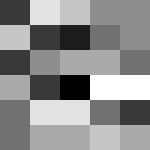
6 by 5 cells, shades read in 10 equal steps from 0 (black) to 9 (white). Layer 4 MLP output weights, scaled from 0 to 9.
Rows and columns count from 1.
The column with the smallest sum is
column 1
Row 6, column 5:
6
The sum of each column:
25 31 28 35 31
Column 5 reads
5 5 4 9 2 6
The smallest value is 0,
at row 4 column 3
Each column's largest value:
7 8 8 9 9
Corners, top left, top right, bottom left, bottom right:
2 5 4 6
